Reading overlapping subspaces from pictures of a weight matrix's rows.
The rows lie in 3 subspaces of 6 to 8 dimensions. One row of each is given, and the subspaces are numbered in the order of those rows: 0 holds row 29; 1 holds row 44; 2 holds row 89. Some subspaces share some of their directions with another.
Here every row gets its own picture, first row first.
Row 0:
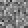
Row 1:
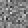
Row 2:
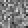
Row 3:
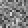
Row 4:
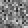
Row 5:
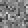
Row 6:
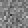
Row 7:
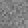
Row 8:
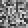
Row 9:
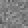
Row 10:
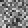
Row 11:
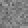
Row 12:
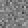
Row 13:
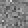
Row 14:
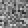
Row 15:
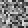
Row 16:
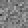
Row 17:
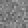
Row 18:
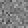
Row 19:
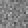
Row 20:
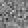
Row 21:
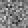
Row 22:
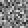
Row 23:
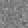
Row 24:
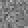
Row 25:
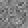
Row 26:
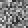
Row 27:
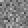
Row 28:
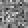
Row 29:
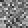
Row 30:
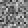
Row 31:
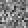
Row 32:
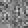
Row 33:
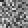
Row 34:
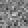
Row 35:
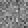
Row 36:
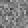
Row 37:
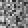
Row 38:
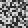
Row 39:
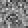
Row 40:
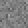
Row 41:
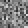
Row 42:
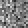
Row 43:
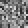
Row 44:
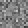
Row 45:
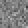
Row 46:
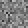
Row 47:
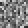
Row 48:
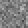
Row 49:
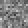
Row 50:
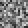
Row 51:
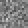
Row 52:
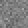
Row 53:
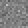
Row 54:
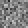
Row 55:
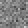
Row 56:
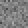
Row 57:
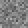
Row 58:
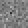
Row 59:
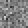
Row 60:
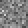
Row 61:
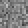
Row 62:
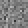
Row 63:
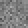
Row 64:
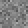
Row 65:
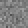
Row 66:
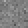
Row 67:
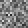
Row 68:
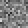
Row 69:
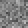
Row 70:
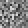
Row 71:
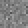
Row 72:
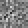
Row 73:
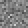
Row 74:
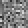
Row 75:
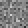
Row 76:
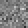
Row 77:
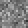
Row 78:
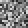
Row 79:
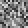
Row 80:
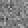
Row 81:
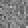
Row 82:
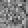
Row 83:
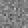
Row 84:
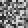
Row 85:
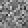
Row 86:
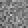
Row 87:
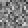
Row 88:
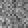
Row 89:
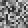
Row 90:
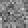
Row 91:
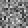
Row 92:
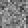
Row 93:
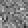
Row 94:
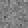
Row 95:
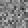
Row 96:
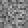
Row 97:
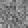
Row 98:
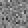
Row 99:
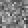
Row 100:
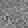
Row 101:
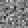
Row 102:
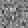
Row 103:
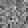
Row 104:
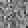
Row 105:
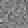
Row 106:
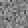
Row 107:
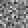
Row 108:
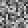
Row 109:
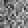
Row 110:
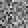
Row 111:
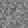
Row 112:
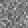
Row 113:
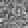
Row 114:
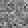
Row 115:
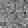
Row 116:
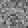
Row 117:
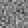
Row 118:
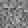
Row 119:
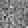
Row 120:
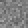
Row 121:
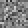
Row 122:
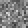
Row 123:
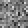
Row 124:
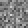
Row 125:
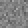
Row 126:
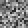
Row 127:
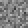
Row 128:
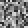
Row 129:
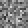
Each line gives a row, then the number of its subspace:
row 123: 2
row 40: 2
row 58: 0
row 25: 1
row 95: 1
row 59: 1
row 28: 2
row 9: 1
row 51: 0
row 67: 2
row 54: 0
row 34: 2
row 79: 0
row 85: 2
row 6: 0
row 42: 2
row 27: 0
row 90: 1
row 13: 1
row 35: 1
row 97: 1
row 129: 2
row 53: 2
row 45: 2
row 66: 2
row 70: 0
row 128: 0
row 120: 1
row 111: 0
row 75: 1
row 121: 1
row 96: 2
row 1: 0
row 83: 1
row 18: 2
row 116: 2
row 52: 0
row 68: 2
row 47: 1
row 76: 1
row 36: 0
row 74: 2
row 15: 2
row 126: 2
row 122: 1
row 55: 1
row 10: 0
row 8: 2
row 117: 0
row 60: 1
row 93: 1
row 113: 2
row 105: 2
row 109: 2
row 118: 0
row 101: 1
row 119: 1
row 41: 1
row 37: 2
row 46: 2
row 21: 2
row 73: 2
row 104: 1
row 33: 0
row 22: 0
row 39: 2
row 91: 0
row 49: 2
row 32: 1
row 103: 1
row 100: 1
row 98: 0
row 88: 2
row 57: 1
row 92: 1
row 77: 1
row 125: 1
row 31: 1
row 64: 1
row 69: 1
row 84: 2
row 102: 0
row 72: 0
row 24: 2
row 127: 1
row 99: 1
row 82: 1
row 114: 2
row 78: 0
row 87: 2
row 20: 0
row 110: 0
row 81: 1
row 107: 0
